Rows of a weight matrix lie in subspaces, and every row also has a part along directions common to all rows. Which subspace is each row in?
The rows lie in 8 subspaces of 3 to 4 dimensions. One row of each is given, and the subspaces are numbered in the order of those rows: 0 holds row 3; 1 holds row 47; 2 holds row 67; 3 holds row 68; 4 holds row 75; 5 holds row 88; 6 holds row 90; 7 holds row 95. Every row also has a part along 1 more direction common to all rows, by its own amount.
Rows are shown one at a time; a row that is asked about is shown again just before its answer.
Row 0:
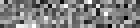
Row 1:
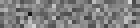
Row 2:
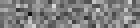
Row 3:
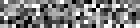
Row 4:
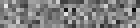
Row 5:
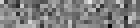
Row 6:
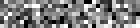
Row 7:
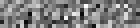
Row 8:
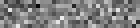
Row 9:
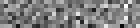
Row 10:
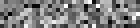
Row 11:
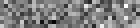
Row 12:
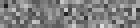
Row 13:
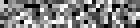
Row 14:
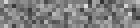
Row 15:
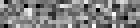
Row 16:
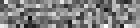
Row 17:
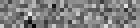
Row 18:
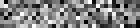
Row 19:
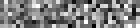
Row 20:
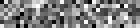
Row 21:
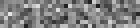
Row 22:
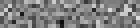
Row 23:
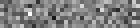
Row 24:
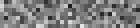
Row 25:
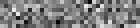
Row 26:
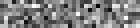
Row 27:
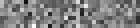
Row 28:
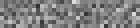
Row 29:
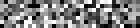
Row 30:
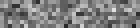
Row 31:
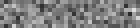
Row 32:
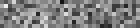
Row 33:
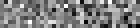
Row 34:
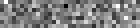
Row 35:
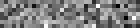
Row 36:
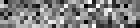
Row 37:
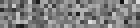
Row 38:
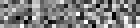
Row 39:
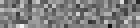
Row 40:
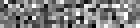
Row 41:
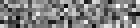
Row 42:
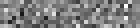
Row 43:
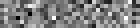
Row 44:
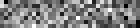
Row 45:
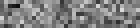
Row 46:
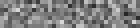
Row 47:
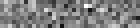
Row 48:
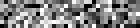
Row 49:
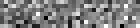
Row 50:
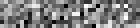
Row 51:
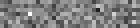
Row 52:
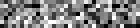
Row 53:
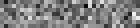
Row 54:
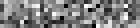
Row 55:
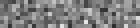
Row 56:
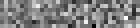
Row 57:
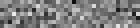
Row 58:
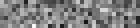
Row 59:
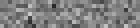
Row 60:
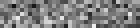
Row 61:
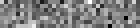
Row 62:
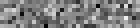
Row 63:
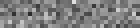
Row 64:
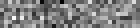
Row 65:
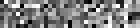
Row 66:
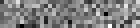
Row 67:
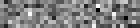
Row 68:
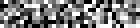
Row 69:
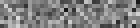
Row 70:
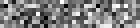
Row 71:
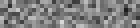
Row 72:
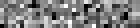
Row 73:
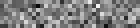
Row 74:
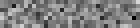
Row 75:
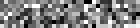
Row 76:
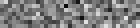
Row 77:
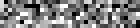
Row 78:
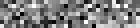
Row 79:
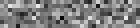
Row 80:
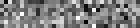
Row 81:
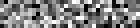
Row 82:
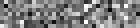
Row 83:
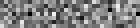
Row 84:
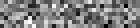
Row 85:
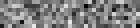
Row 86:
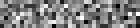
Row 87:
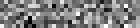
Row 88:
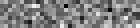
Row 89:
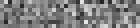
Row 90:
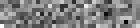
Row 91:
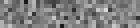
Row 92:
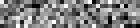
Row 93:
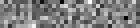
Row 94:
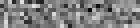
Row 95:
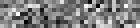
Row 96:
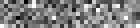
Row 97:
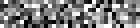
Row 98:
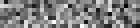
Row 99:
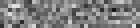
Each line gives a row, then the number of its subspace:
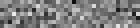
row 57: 0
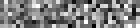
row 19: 7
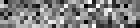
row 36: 1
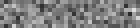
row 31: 0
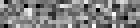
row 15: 2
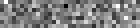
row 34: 7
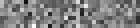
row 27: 1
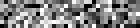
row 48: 6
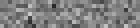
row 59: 2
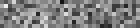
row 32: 7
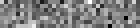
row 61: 6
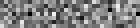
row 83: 0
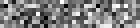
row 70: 7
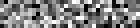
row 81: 5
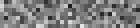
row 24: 3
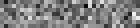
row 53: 0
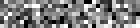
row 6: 4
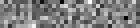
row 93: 6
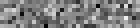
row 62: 4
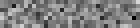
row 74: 4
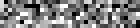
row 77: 3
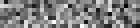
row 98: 3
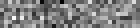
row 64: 6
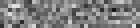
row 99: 3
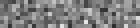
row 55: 1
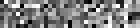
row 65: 6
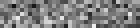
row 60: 0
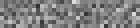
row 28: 0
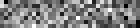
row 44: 1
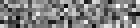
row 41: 7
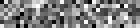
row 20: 5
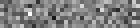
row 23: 2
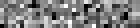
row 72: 1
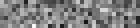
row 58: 1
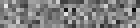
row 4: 7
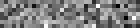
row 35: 4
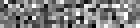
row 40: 4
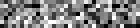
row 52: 6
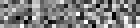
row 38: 6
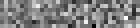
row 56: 7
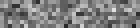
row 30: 3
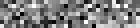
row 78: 0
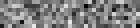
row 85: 3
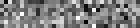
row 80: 5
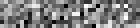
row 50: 1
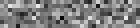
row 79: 3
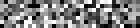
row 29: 2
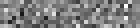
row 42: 4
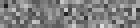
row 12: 7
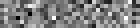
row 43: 2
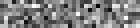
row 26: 5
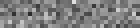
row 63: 0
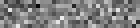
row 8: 3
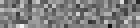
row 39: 6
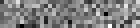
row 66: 6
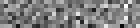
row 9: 4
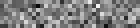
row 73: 3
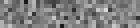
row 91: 1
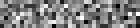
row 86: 0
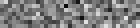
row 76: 5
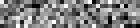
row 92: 5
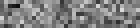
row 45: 3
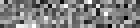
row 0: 6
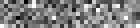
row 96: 1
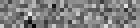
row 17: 2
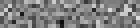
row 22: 5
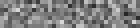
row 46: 5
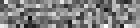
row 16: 2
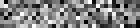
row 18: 1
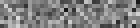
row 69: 7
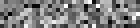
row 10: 4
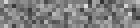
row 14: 0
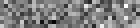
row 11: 0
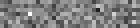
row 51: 2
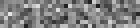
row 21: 4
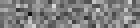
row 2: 2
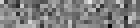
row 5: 6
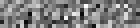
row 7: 1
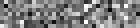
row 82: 0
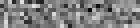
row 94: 5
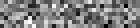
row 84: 2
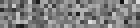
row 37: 6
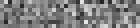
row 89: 5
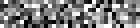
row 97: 3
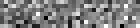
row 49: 4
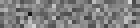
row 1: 2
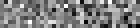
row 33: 5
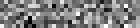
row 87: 2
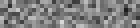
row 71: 5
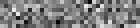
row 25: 7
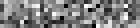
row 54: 1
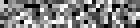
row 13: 3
